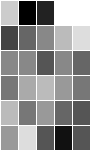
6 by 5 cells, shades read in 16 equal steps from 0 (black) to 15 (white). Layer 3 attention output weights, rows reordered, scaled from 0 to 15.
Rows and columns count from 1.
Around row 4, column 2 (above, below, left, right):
8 7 7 11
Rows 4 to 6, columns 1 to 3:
7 10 11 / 11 7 9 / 9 13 5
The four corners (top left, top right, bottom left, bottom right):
12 15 9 5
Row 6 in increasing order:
1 5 5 9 13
